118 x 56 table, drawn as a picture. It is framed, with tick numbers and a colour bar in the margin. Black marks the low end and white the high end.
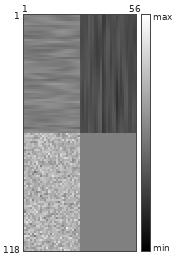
The table splits into 2 rows of 2 panels. Panel 1,1: middling, streaked across, faint in contrast. Panel 1,2: low, streaked downward, faint in contrast. Panel 2,1: high, fine-grained. Panel 2,2: middling, flat.
